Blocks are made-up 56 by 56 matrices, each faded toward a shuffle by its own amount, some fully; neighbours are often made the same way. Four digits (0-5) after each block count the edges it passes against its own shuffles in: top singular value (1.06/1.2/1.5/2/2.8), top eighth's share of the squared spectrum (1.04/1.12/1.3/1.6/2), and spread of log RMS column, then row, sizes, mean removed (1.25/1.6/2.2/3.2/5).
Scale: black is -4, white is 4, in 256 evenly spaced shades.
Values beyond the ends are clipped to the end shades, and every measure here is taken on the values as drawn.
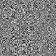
3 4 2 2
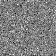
2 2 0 0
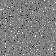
2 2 1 0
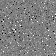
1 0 0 0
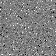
1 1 0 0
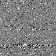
2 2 0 2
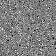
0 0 0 0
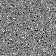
0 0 0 0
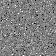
0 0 0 0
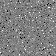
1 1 0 0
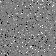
0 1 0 0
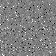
2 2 0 0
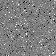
0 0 0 0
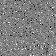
1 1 0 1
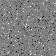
0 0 0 0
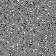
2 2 1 0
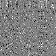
3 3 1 1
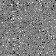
3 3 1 1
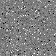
2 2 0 0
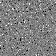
2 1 0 0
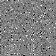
3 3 1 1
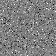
2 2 0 0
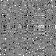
4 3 2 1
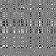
5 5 3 4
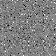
3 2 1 0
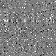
3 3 1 1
